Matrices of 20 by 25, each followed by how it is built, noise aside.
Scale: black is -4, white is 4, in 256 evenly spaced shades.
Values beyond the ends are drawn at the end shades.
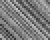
Toeplitz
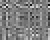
low rank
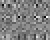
low rank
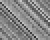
Toeplitz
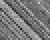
Toeplitz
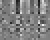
low rank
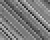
Toeplitz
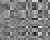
low rank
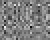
low rank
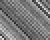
Toeplitz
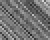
Toeplitz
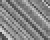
Toeplitz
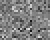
low rank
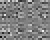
low rank
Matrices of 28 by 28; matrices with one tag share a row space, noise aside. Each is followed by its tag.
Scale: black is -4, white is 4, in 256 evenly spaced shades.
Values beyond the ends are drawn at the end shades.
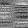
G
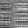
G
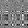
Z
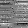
G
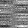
G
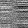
G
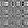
Z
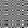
Z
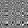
Z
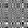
Z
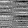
G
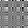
Z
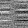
G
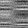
G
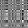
Z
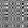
Z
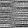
G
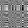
Z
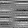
G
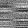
G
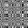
Z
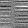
G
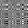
Z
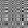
Z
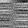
G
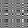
Z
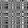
Z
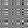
Z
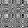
Z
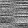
G
